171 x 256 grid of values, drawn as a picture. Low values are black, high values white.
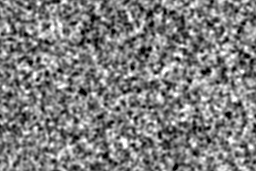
Average level on the scale: 50%. Slope: none. Ninth with the lowest average: top middle. Grain: blotchy. Seam: none. Mirror symmetry: none.
